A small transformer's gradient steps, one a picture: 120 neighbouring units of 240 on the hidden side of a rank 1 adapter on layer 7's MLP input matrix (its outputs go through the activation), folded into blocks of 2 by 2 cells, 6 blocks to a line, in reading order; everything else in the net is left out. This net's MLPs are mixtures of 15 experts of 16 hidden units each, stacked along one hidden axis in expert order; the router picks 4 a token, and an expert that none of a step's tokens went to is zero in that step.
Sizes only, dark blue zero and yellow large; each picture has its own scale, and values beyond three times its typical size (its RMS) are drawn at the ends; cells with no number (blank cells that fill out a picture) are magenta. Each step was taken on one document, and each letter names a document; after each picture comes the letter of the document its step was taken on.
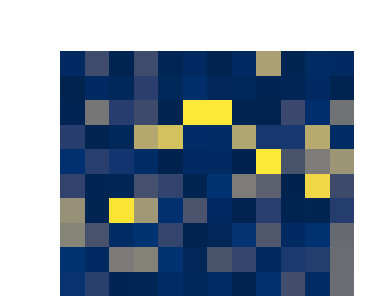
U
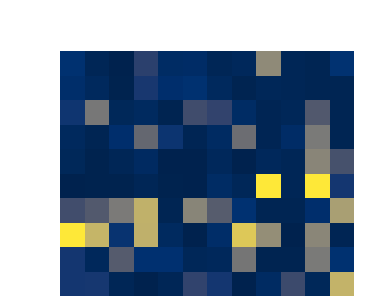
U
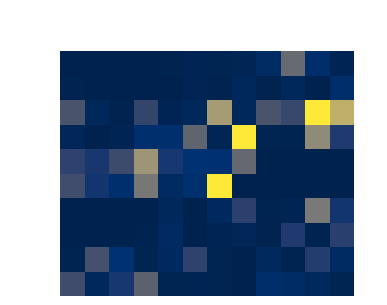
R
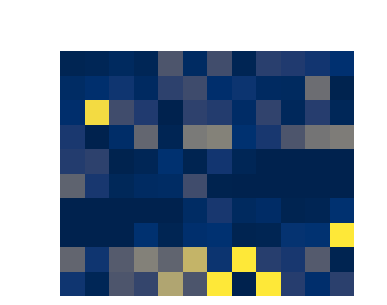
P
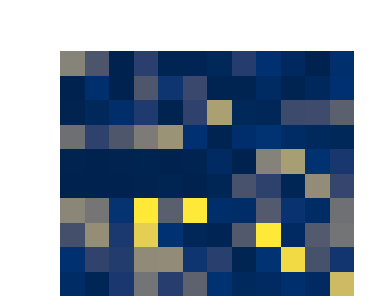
U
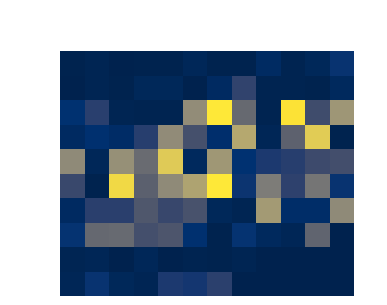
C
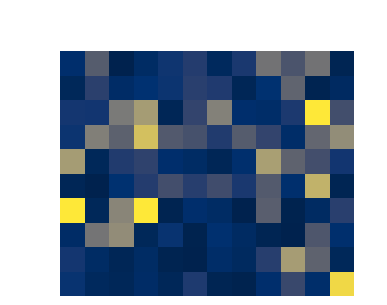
U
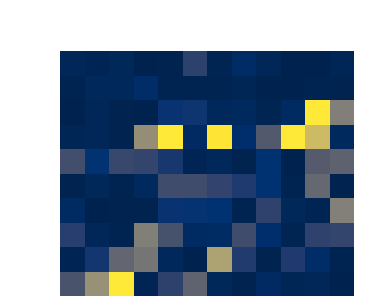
C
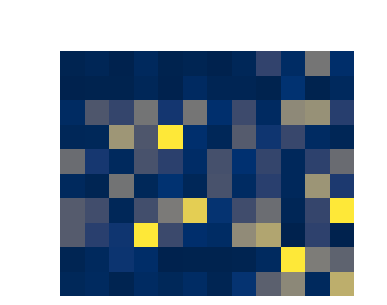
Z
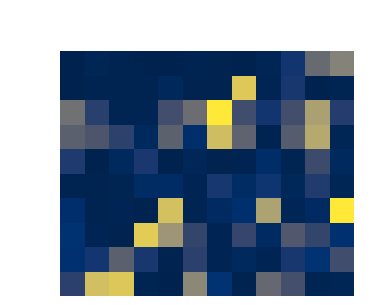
C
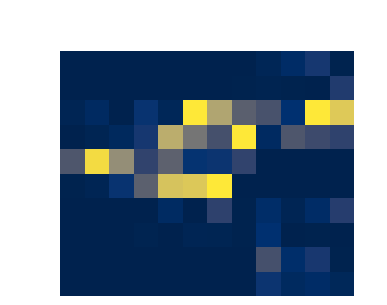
R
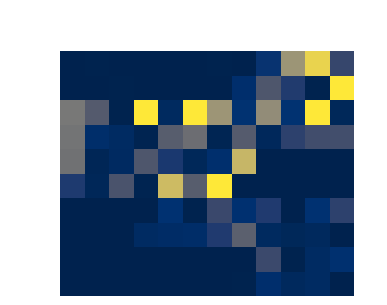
R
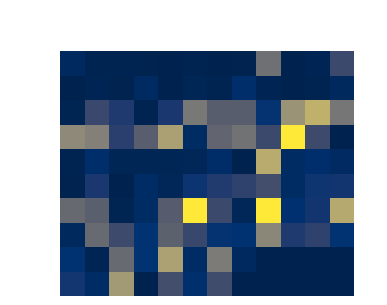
C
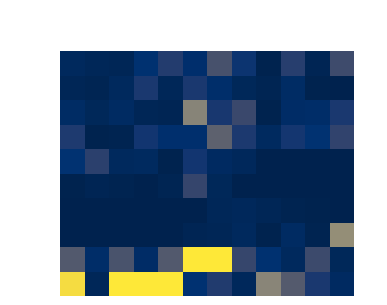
P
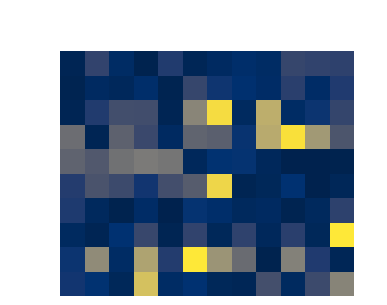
P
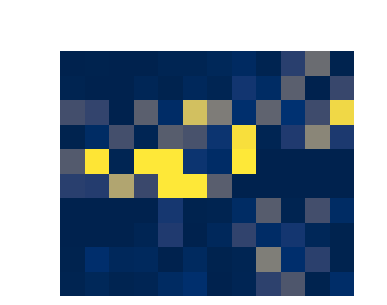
R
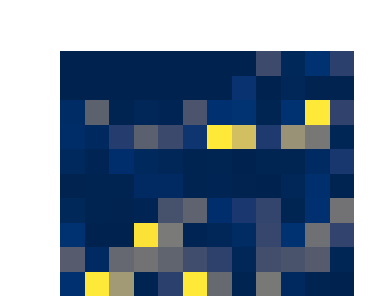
C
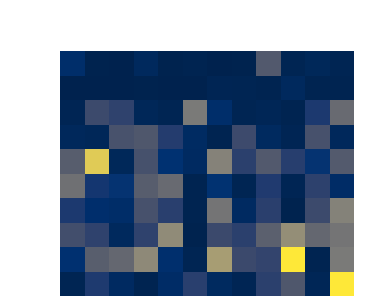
Z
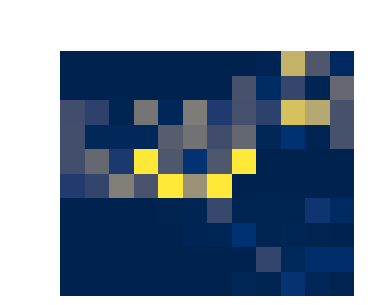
R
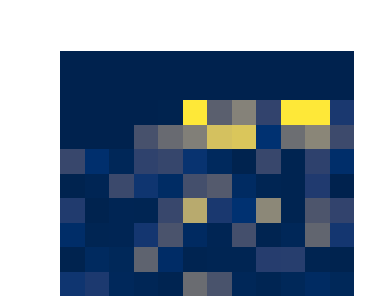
C
